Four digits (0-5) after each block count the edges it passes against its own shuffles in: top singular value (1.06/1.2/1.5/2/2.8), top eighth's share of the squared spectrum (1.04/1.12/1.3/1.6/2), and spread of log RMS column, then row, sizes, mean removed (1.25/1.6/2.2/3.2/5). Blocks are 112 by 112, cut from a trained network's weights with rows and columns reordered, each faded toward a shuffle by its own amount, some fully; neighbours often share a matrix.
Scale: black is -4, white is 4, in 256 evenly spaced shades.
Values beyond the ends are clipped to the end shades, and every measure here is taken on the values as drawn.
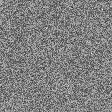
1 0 0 0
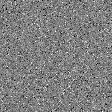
2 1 0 0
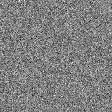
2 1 0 0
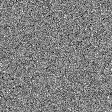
0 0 0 0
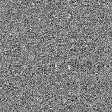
3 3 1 2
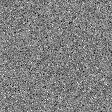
0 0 0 0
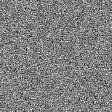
3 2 0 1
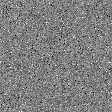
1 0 0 0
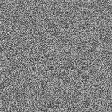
4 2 0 1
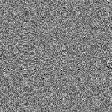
4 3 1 2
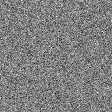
0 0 0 0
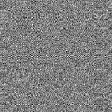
5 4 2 3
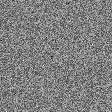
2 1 0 0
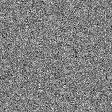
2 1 0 0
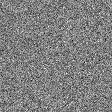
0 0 0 0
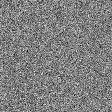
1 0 0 0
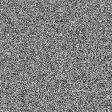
3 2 0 1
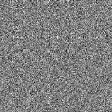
3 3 2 2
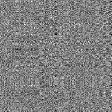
4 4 2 3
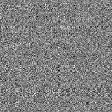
4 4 2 3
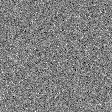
2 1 0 0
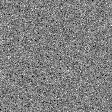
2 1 0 0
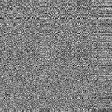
5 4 2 3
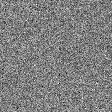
2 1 0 0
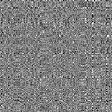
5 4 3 3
